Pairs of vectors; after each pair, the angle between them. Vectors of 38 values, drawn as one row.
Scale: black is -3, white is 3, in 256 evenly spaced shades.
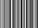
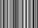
orthogonal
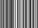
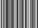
partly aligned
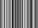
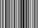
partly opposed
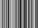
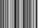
orthogonal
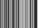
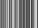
nearly opposite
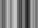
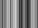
nearly parallel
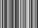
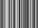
partly opposed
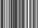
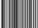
partly aligned
